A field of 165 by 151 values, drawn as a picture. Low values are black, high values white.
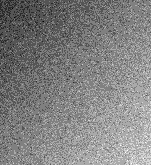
The ninth with the lowest average is the top left. The field climbs toward the bottom right. Neither half mirrors the other. Overall the values sit about 50% of the way up the scale. The ninth with the highest average is the bottom right. No regular stripes run through it. No row or column stands out.
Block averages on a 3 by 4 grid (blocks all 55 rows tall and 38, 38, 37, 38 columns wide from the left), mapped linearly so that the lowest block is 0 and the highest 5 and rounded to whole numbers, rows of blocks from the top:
0123
1234
2345
